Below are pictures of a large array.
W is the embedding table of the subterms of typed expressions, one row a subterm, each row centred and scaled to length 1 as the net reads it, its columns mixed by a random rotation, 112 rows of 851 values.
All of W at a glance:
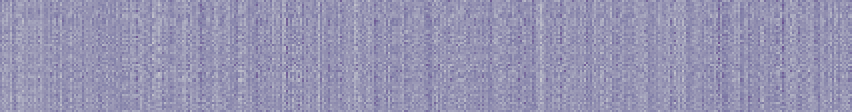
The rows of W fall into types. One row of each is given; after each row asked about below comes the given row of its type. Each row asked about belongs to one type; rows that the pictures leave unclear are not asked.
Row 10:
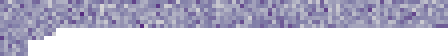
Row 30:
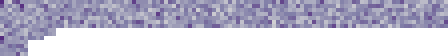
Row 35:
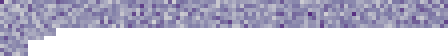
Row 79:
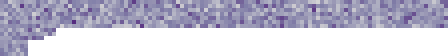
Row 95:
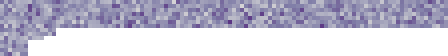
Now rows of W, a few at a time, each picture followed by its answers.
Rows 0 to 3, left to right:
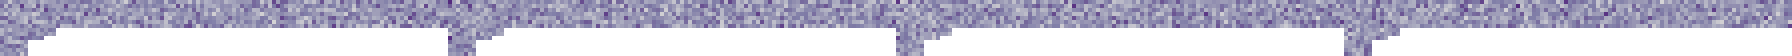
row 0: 30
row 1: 30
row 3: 95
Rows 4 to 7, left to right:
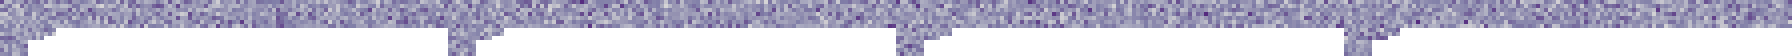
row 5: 10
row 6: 30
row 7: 79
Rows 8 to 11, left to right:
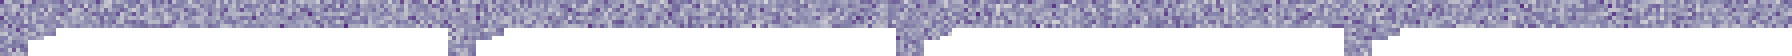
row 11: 79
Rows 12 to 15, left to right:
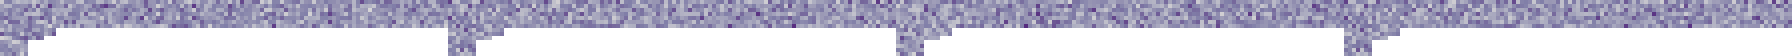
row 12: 79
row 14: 35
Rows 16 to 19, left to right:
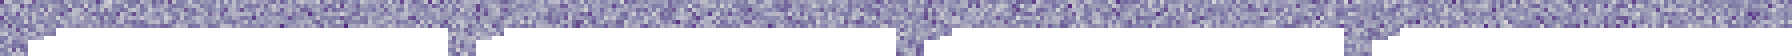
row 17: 95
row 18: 95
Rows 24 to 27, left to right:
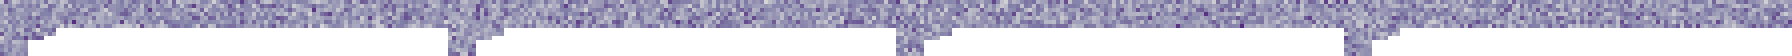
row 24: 79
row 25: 95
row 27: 30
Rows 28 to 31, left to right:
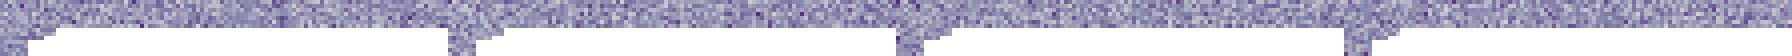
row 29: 35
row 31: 10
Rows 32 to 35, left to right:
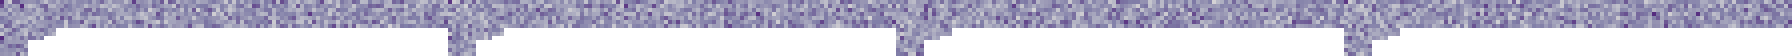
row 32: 30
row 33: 35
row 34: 95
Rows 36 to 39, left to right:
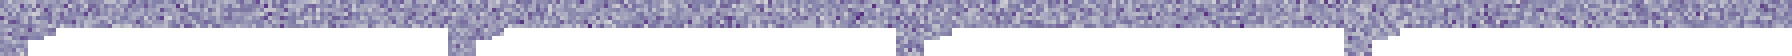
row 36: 79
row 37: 10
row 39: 35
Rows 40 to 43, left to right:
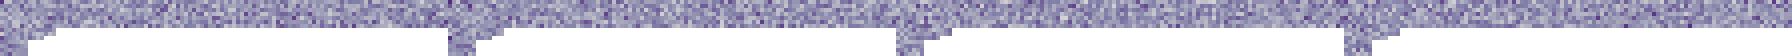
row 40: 30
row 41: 30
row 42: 79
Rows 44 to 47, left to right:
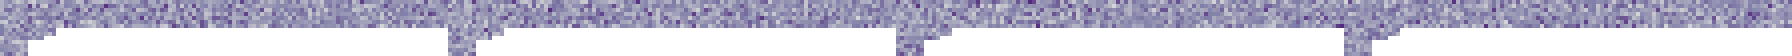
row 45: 35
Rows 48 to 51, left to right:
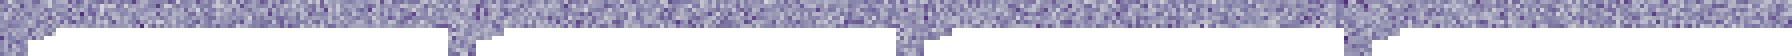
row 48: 10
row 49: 95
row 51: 30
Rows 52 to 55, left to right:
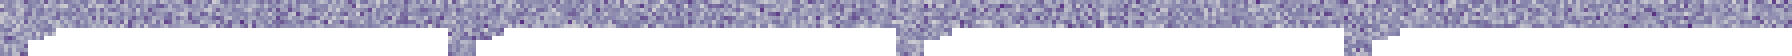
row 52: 35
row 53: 79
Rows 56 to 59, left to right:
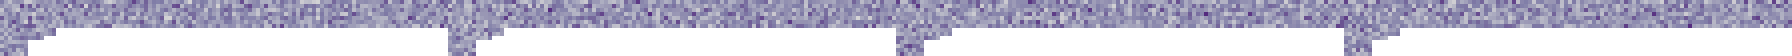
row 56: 79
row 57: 35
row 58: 30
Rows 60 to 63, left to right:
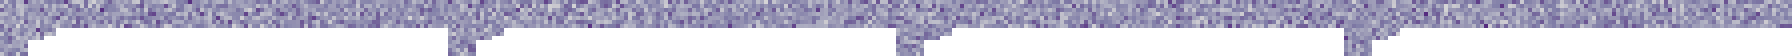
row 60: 35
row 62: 30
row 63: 10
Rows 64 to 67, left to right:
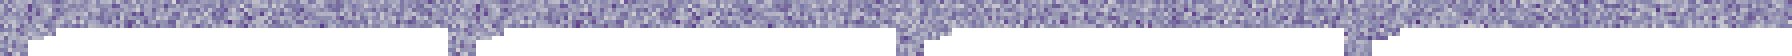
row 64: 95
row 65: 95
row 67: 79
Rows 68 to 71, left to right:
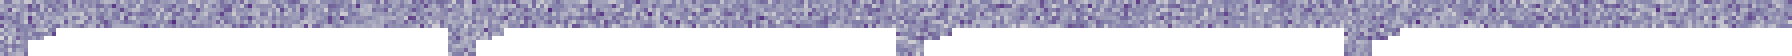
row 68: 95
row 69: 35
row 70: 79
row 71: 79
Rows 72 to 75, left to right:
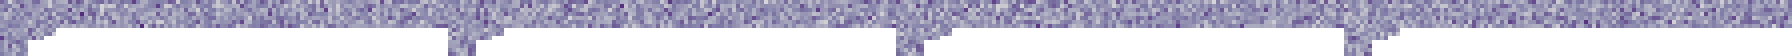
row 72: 10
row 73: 95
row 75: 35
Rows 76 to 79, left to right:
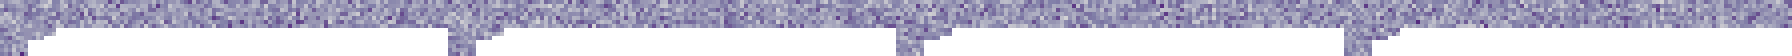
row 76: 10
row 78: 79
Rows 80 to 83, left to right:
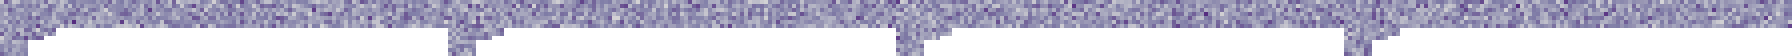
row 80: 79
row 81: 79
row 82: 35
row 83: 95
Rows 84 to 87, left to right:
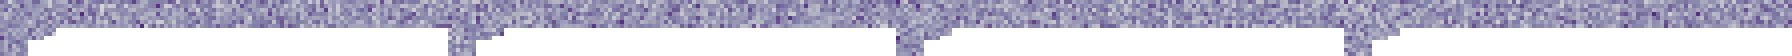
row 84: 10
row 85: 95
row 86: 30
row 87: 35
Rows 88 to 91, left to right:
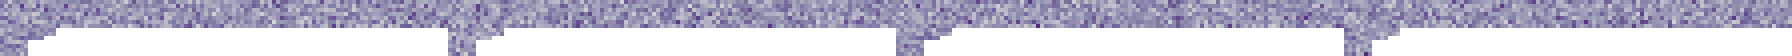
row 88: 30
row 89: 95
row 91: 10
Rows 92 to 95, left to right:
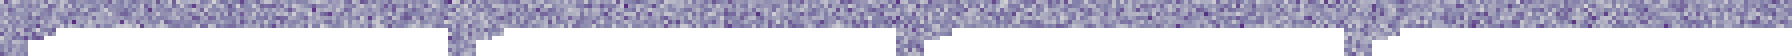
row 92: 79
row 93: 35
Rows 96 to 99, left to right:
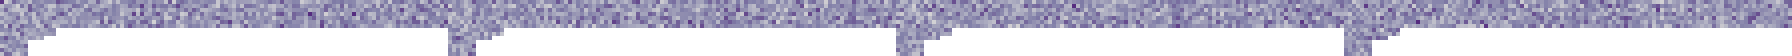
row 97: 35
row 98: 35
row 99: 79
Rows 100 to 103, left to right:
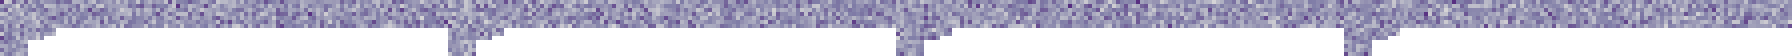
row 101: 35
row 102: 79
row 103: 10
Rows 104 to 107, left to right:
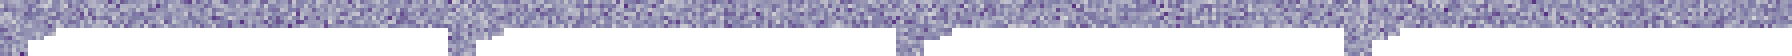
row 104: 10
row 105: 35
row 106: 79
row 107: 35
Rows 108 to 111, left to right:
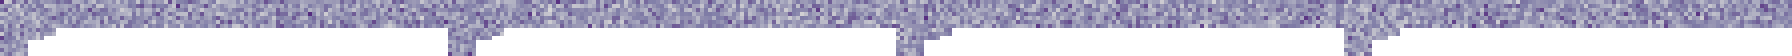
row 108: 35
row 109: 10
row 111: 35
